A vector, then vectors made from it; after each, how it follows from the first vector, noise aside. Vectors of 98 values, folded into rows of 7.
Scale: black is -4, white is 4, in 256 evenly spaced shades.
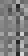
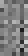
wrapped around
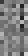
wrapped around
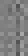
shrunk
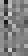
wrapped around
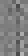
shrunk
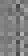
shrunk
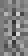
wrapped around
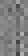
shrunk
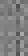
shrunk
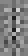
wrapped around
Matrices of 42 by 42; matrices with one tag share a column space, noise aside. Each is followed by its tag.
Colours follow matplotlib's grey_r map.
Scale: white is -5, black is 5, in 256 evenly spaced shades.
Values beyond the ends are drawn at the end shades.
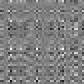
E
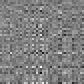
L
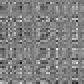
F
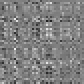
F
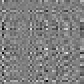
E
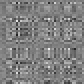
F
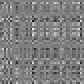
F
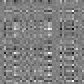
E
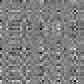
E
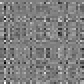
F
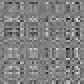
F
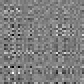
L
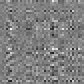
E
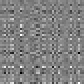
L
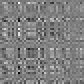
F
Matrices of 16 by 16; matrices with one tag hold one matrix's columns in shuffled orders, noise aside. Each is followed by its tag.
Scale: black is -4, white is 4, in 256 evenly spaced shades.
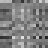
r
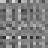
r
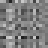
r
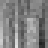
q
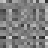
r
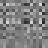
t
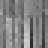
q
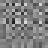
t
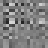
t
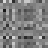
r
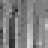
q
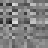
t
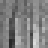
q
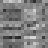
r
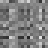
r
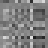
r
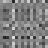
r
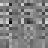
t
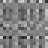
r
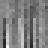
q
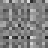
r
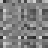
r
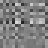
t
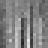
q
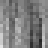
q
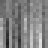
q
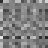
r
